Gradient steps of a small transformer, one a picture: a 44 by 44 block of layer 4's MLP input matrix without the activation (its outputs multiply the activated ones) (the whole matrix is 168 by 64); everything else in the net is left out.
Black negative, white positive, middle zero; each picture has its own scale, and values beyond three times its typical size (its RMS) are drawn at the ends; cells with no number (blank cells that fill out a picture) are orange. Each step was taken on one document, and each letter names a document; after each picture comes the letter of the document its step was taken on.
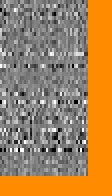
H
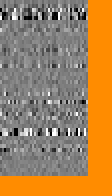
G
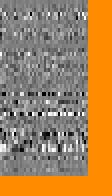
H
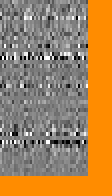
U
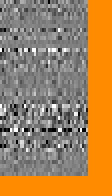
H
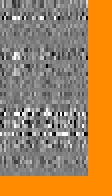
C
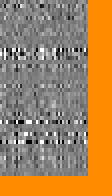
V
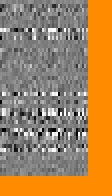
G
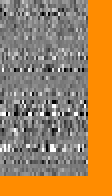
C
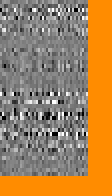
H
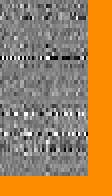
U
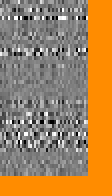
V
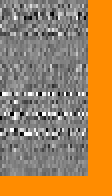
H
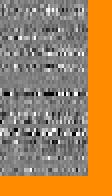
G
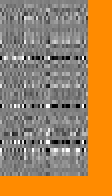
U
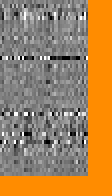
U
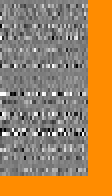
G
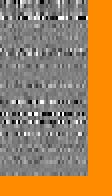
V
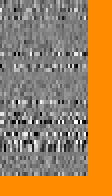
V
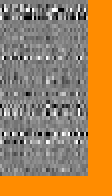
U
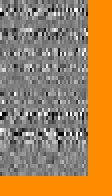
G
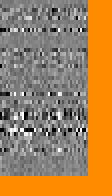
H
